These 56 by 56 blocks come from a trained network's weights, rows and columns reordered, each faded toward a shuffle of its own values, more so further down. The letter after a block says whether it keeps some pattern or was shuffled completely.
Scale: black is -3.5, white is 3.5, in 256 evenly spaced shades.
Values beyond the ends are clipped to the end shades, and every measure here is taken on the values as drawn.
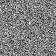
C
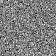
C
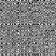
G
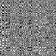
G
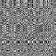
G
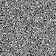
C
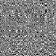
G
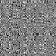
G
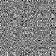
G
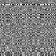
G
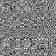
G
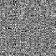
G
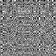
G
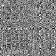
G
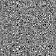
G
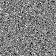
C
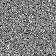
C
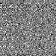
G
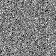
C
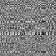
G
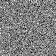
C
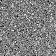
C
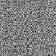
G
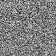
C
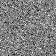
C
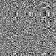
G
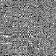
G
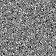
C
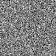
C
